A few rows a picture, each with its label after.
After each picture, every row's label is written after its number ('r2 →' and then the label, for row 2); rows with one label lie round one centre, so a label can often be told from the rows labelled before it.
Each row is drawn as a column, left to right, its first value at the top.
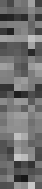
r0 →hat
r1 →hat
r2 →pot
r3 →pot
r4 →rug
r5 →hat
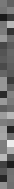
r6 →pot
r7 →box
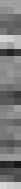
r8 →rug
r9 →rug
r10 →rug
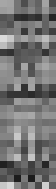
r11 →rug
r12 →rug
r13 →pot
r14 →hat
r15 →pot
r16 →hat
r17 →rug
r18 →hat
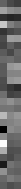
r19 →box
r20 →hat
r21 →hat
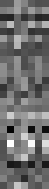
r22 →hat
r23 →box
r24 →rug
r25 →pot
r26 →box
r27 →hat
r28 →box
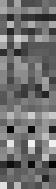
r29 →rug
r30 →box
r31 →rug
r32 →hat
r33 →box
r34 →hat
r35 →pot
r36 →box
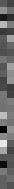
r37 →box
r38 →hat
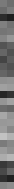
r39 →pot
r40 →pot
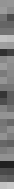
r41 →rug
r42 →rug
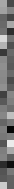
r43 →rug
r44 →box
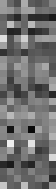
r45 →rug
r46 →box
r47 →hat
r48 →rug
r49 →box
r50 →hat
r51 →hat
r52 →pot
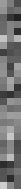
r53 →rug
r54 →pot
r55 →hat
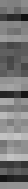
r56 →pot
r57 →pot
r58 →pot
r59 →pot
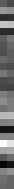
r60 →box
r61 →box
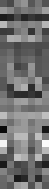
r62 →box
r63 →hat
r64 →pot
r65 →pot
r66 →hat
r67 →pot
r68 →box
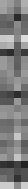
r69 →rug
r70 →rug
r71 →pot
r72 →rug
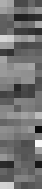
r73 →rug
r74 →rug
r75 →hat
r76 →hat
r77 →hat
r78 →box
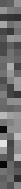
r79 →box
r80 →hat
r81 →pot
